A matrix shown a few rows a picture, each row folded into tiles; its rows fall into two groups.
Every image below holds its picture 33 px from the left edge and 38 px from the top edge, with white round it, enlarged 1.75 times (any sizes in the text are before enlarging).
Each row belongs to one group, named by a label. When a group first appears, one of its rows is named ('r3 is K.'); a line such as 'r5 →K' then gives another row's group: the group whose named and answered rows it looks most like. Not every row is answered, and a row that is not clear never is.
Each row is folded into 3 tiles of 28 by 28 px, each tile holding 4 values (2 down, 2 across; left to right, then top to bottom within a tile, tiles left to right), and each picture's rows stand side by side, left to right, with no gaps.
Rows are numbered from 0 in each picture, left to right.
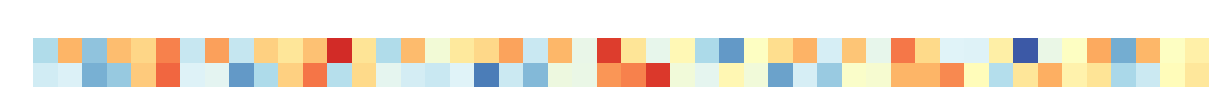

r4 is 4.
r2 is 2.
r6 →4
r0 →2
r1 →2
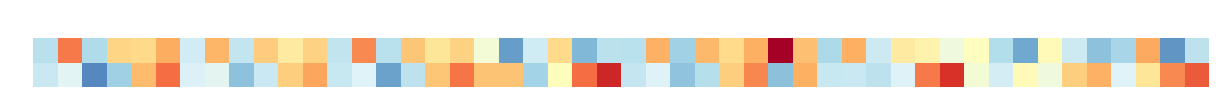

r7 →4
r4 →2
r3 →4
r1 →2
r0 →2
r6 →4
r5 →2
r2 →2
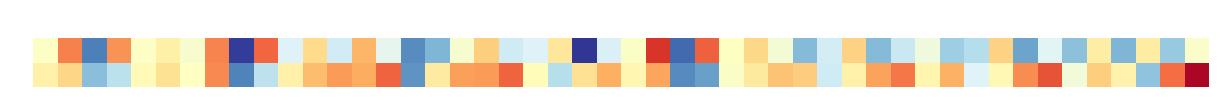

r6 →4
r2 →4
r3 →4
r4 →2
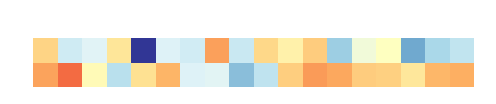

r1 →2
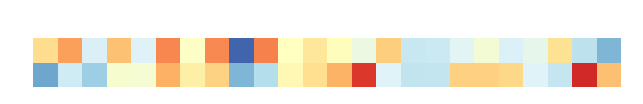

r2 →4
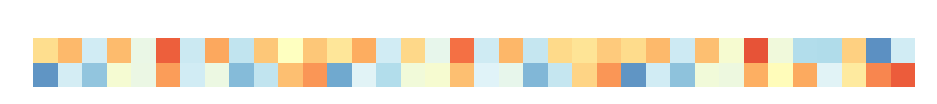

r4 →2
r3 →2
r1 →2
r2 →2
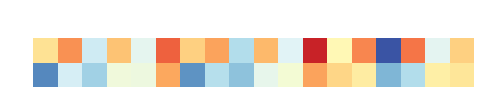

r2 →2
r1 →2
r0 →2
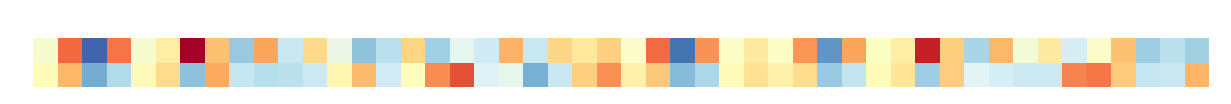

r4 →2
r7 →4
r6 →2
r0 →2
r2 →4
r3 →2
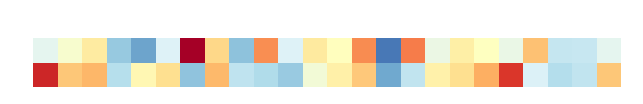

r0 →4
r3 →4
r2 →2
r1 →2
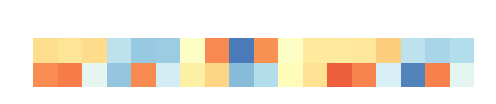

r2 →4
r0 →4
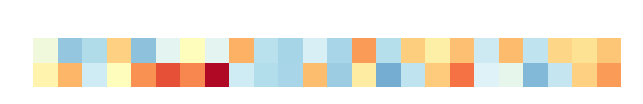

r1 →4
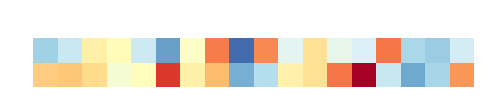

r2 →4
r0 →4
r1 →2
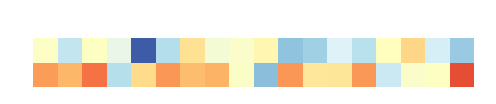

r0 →4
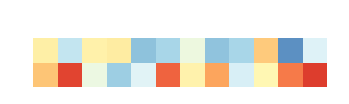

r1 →4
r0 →4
